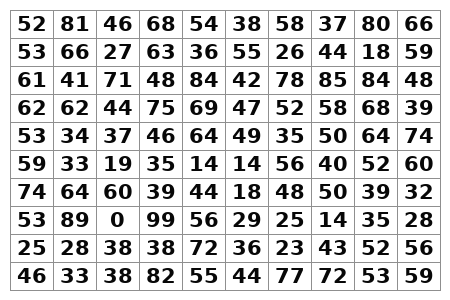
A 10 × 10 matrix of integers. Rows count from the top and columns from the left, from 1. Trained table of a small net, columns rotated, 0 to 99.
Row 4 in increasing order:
39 44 47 52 58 62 62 68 69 75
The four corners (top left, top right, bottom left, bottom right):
52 66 46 59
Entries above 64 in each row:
4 1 5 3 1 0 1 2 1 3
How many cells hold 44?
4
